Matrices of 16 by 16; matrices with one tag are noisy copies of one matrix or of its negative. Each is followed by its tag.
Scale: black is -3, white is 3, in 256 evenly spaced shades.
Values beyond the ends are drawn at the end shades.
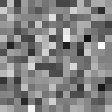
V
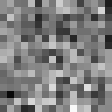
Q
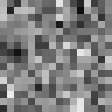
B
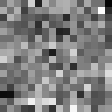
Q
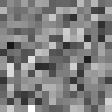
V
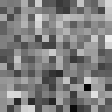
Q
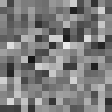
V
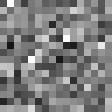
V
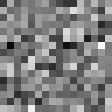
V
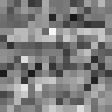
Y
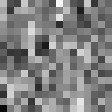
B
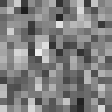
B
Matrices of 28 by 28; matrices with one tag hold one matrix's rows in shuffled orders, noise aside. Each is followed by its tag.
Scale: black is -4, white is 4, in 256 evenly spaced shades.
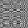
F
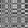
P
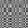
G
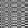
P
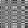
P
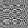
F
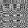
F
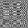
F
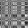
P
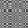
G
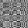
F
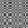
G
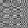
F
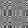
G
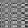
P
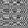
F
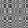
G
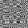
F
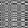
P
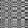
P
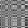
P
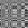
P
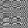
F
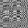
F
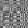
F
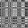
P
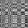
P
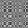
G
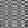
P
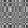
G
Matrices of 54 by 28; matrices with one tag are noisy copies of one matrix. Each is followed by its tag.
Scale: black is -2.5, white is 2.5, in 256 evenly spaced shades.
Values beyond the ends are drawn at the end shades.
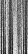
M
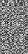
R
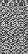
R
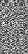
R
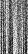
M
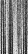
M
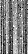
M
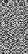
R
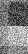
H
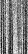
M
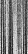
M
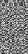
R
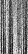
M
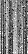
M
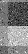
H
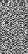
R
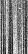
M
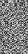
R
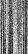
M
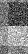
H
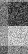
H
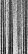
M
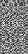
R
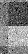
H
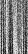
M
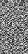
R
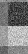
H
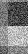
H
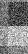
H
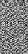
R
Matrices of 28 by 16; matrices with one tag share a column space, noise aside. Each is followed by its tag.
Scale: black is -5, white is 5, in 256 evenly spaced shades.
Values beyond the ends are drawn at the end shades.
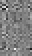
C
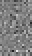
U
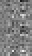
U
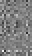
U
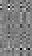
C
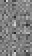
U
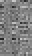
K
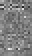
C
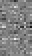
K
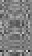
U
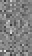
U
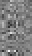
U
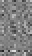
U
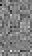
U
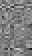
C
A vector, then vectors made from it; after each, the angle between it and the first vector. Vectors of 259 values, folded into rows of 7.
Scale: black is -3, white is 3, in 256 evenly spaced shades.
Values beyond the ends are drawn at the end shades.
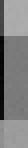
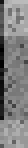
nearly parallel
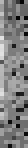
partly opposed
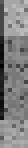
nearly parallel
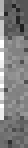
nearly opposite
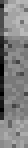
nearly parallel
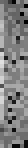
partly opposed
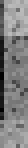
nearly parallel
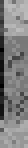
nearly parallel
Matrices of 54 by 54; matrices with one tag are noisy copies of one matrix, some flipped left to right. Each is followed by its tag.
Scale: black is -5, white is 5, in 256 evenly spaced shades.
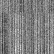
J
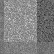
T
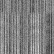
J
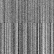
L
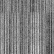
J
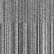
L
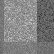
T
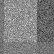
T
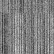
J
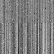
L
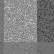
T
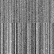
L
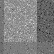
T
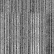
J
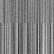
L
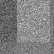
T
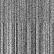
L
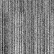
J
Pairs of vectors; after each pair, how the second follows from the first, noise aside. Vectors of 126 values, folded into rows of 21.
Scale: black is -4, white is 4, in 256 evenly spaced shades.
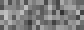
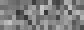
shuffled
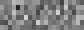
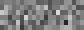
reversed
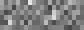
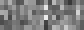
shuffled
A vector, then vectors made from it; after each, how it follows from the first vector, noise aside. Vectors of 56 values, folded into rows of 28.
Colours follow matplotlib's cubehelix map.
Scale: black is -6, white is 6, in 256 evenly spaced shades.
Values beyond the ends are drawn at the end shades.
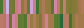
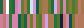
scaled up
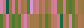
sign-scrambled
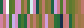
scaled up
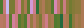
copied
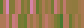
shrunk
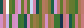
scaled up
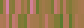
shrunk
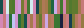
scaled up
